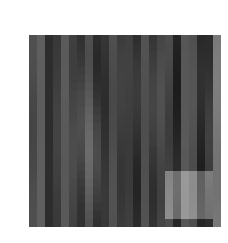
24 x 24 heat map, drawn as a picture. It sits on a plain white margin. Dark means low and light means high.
Roughest part: bottom right. Ninth with the highest average: bottom right. Average level on the scale: 30%. Odd patch: higher, in the bottom right.
